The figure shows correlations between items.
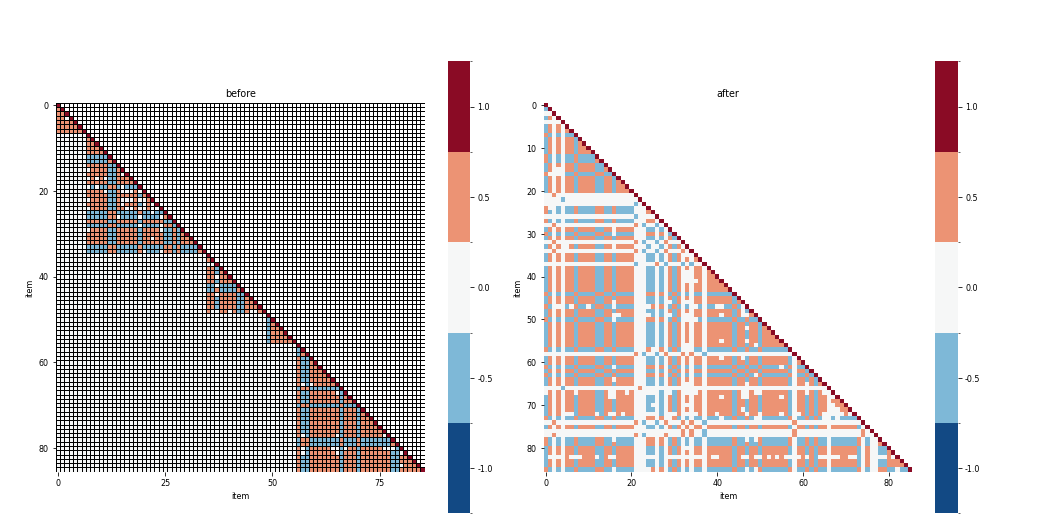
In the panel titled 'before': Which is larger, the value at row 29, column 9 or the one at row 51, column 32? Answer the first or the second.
the first
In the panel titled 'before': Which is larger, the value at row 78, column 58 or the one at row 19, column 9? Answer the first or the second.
the first
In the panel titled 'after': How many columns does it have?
86
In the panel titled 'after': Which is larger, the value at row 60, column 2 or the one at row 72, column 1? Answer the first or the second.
the second
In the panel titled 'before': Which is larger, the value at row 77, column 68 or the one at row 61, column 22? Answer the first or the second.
the first
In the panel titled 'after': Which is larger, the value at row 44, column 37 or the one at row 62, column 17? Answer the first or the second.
the second
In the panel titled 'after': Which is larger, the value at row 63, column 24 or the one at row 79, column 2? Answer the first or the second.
the first
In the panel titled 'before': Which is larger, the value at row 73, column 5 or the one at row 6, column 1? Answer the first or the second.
the second
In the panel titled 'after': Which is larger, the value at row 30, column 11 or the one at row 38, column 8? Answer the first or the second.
the second
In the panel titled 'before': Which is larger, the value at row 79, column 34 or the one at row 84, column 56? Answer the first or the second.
the second
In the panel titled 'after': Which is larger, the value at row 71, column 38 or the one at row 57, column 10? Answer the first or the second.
the first
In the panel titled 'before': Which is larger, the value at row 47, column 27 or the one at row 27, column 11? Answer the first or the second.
the second
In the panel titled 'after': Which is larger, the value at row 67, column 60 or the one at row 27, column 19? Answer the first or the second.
the first
